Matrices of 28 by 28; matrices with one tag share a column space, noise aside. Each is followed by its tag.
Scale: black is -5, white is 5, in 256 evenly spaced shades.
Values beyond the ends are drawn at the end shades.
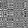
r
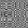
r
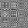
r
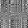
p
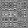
r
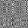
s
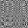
s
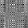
p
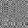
s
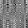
p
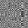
r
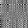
p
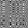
s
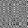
s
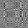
r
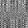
p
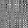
p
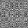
r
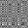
s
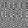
r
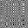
s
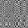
s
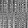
p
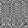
s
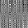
p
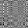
s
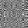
r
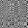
s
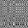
s
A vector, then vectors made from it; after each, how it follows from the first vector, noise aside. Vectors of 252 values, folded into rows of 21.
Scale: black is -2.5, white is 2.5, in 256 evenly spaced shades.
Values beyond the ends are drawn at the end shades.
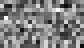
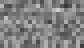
shrunk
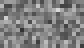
shrunk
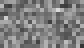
shrunk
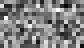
copied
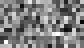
wrapped around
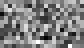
wrapped around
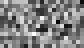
wrapped around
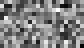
copied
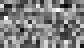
copied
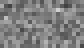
shrunk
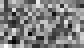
wrapped around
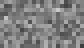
shrunk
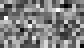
copied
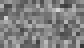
shrunk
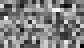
copied
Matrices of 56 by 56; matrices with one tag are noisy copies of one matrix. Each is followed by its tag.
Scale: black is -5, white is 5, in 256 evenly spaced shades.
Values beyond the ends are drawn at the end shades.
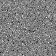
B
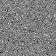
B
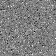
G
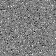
G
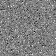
G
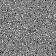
B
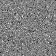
B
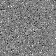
G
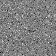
B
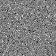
B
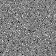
B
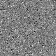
G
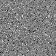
B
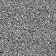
B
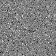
B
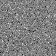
B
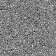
G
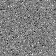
G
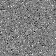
G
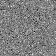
G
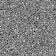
G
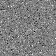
G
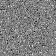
G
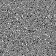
B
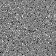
B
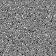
B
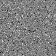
B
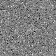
G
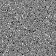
B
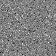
B
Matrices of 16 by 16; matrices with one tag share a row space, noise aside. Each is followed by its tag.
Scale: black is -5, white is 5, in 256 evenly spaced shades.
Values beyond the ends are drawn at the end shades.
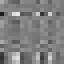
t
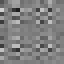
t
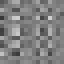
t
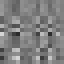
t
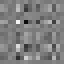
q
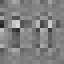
t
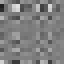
t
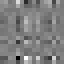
q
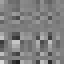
t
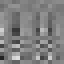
t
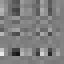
t
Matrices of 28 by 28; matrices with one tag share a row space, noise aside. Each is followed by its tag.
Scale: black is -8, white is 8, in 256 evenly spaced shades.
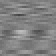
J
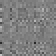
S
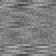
J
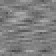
J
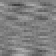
J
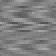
J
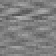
J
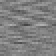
J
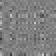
S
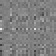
S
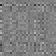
S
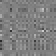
S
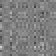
S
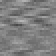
J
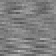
J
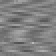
J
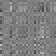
S
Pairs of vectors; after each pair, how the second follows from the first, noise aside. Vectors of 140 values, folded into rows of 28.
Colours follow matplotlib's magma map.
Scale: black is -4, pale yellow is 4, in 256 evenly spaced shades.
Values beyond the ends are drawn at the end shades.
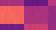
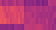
shrunk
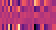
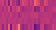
shrunk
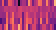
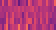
shrunk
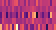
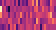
shuffled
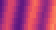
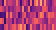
shuffled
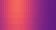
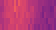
shrunk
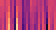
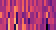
sign-scrambled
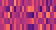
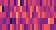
shuffled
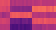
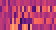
sign-scrambled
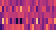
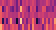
sign-scrambled
